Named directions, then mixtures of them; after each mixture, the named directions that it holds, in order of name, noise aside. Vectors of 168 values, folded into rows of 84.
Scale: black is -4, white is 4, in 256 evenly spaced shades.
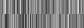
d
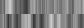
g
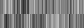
d, g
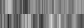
g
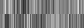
d, g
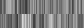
d, g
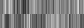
d, g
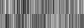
d, g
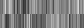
d, g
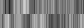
d, g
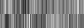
d, g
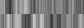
g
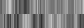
g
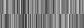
d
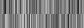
d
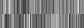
d, g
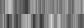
g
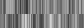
d, g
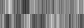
d, g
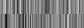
d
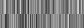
d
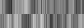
g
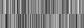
d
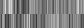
d, g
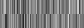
d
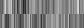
d, g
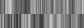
g
